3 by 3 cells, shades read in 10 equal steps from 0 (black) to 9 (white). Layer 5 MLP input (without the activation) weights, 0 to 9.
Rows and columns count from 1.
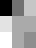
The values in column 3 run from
5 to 7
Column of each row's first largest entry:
3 1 1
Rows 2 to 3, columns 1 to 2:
8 6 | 9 6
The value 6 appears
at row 2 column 2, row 2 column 3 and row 3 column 2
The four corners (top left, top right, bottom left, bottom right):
0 7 9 5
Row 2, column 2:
6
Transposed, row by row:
0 8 9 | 4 6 6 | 7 6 5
